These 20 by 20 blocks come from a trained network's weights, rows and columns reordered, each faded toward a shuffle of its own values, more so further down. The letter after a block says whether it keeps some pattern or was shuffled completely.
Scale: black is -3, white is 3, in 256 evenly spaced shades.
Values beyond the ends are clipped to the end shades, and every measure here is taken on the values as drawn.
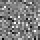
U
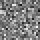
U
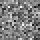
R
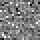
U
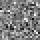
U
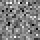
U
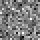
U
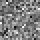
U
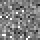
U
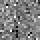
U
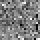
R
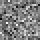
U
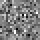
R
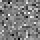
U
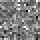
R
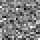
R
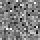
U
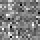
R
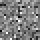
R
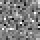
U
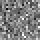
U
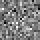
U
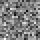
U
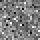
U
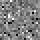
U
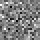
R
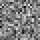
R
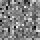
R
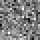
U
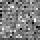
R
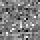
R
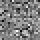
R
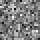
U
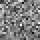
U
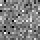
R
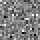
U
